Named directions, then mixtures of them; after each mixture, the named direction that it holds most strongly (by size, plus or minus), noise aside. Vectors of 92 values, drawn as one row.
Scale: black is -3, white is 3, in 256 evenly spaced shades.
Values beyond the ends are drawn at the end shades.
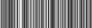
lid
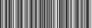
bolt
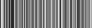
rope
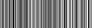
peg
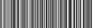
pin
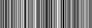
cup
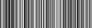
rope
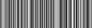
pin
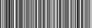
rope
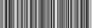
bolt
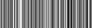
peg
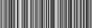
lid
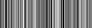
cup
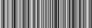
bolt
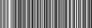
lid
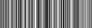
cup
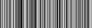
cup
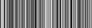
rope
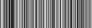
rope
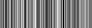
cup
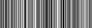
cup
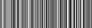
pin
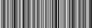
bolt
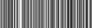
lid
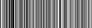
rope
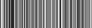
rope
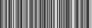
bolt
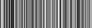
rope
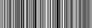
cup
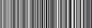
pin
